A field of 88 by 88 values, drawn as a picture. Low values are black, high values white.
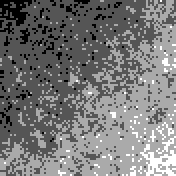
Slope: up to the bottom right. Ninth with the highest average: bottom right. Ninth with the lowest average: top left. Odd rows or columns: none. Mirror symmetry: none.
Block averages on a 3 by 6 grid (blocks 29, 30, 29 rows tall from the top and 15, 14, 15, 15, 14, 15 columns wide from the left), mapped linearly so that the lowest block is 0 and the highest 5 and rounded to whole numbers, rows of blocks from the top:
011123
112334
223445
